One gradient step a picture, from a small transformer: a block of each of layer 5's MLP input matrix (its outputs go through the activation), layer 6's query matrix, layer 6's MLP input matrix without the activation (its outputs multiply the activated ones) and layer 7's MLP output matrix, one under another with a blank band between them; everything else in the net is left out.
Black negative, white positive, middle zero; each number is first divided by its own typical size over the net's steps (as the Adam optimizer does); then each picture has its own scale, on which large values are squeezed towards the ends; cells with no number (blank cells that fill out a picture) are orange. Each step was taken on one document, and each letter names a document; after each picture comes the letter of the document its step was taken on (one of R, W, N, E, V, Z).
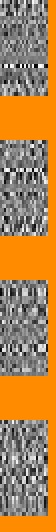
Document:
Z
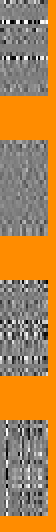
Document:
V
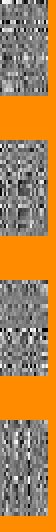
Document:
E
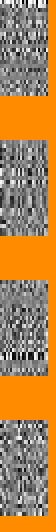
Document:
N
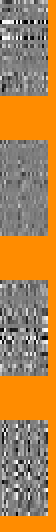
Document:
E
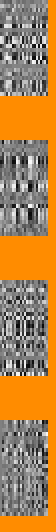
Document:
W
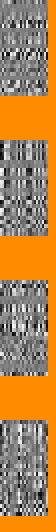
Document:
N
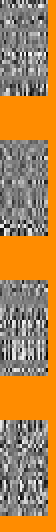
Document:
N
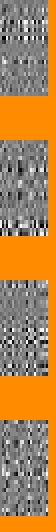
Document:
E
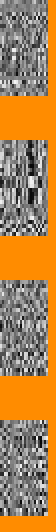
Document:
N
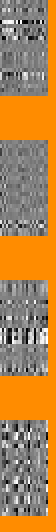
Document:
E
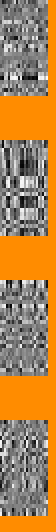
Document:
Z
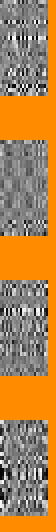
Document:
N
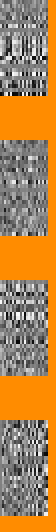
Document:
W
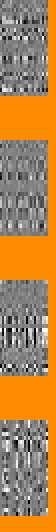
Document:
E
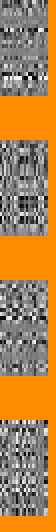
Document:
Z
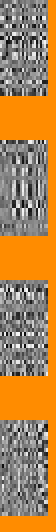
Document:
W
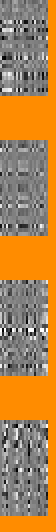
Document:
E
